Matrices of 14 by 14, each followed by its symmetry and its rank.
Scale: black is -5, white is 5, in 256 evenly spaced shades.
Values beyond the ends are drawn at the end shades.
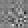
antisymmetric, rank two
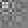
symmetric, rank two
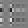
neither, rank one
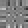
antisymmetric, rank two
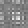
symmetric, rank two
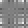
symmetric, rank one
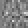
neither, rank three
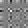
symmetric, rank two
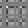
symmetric, rank one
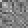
symmetric, rank three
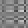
neither, rank one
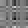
neither, rank one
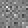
symmetric, rank three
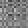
antisymmetric, rank two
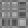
symmetric, rank one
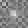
symmetric, rank three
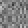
neither, rank three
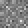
symmetric, rank three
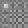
symmetric, rank two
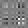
symmetric, rank one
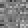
neither, rank three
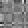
antisymmetric, rank two
